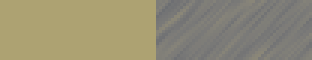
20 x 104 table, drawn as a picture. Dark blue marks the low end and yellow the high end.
The table splits into one row of 2 panels. Panel 1,1: high, flat. Panel 1,2: middling, slanting up to the right, faint in contrast.
